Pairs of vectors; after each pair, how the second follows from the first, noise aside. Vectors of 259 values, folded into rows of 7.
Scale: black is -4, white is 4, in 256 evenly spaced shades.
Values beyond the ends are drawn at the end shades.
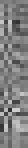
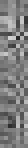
reversed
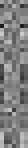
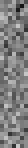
shuffled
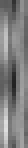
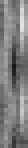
reversed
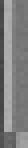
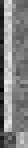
scaled up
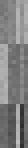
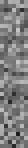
shuffled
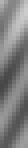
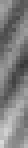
reversed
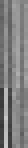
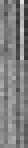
reversed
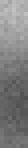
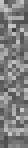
shuffled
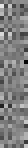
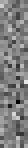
shuffled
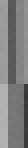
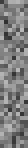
shuffled
